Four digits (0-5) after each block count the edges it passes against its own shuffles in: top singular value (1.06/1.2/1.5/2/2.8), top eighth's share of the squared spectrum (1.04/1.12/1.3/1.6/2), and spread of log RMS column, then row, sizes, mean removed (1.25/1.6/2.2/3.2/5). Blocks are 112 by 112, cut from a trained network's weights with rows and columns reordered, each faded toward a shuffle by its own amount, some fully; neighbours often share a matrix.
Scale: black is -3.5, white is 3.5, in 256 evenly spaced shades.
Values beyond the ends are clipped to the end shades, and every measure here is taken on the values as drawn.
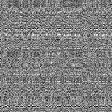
4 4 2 3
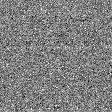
2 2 0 0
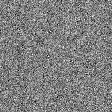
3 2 0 0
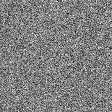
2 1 0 0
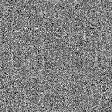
3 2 0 1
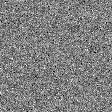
0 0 0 0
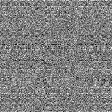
4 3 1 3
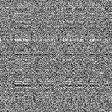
4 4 1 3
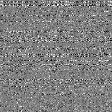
4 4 0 4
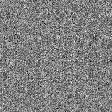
3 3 0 1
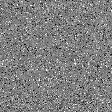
2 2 0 2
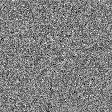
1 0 0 0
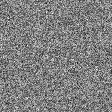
2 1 0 0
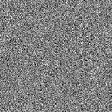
4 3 2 1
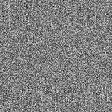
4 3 0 0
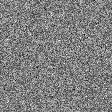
0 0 0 0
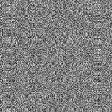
4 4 2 2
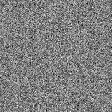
3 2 0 0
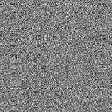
4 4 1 2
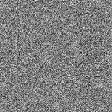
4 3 1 0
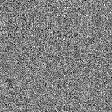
3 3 0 1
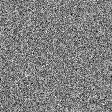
2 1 0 0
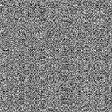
4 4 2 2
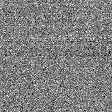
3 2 0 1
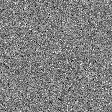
0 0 0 0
